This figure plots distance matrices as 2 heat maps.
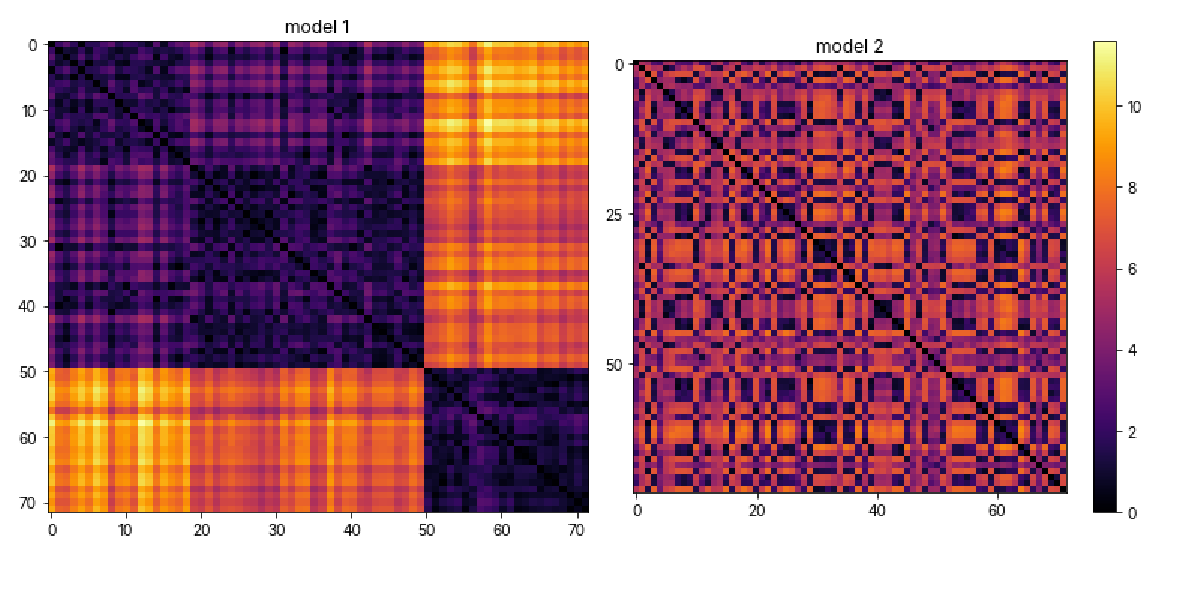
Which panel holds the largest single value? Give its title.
model 1
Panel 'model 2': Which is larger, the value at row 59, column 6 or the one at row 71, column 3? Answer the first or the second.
the second
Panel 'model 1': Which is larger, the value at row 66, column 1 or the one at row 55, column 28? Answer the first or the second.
the first
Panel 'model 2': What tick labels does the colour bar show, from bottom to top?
0, 2, 4, 6, 8, 10
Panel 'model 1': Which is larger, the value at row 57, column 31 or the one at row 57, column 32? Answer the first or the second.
the first
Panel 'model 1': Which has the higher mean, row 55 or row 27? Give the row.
55
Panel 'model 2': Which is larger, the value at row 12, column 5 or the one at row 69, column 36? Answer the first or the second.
the second
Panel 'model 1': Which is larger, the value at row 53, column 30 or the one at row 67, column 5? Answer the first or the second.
the second
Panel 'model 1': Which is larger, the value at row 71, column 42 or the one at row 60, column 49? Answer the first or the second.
the second
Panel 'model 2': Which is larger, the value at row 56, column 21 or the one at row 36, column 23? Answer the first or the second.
the first
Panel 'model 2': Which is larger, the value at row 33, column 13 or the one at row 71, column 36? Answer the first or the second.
the first
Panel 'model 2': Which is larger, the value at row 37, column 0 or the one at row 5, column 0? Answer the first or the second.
the second
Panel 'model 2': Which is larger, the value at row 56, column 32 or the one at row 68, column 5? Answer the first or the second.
the first
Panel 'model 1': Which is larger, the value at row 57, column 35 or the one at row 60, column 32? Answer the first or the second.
the second
